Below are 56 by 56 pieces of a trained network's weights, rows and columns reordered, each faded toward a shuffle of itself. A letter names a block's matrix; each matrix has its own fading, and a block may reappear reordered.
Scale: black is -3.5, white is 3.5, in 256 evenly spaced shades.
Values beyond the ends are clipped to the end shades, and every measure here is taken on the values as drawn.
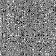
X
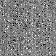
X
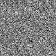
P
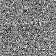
P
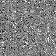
X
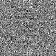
P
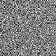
P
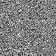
P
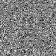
P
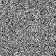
P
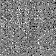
X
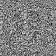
P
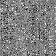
X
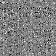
X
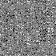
X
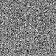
P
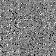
X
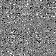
X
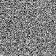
P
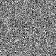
P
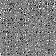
X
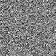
P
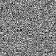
P
